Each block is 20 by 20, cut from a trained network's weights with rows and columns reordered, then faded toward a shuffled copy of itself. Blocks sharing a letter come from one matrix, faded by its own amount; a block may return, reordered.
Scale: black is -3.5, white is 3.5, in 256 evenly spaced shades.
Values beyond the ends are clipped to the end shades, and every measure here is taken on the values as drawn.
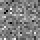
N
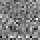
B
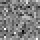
N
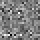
B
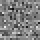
N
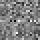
B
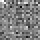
B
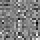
B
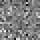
N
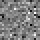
N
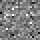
N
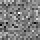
N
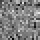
N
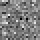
N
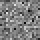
N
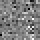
N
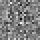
B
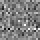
B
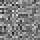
B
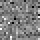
N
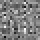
B
